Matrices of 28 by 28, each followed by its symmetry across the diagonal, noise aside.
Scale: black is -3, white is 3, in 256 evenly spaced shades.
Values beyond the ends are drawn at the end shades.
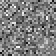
symmetric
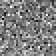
neither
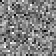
neither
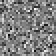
antisymmetric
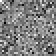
symmetric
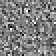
antisymmetric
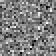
neither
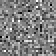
antisymmetric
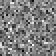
neither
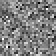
antisymmetric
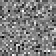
neither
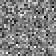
antisymmetric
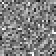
symmetric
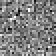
antisymmetric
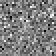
neither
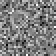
symmetric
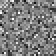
symmetric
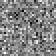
neither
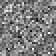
symmetric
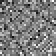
symmetric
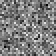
symmetric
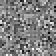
antisymmetric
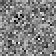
symmetric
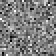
neither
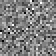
antisymmetric
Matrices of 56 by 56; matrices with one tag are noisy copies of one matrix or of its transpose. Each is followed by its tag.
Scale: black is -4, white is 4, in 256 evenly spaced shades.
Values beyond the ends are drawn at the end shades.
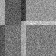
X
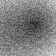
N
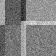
X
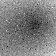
N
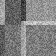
X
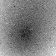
N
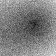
N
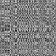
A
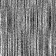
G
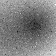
N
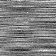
G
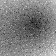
N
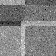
X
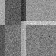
X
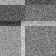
X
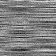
G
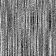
G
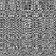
A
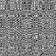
A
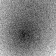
N
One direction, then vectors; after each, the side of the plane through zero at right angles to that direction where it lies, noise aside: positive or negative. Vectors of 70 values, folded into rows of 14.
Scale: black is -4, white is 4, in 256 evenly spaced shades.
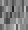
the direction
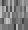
negative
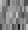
negative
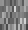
positive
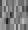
positive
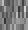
positive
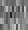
positive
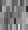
positive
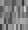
positive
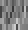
positive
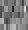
positive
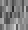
positive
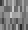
negative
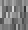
negative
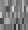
negative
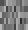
negative
